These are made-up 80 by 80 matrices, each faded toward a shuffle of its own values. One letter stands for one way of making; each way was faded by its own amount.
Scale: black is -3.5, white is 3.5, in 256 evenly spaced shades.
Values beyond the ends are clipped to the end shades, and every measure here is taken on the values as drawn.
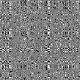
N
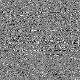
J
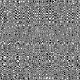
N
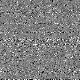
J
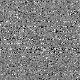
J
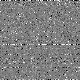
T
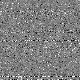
J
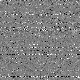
T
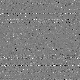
T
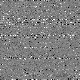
T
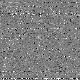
T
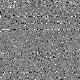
T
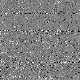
T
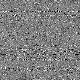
J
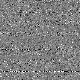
J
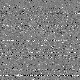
T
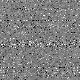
T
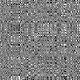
N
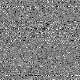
J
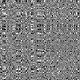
N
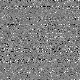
T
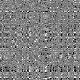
N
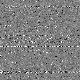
T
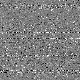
J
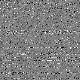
T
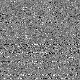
J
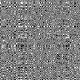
N
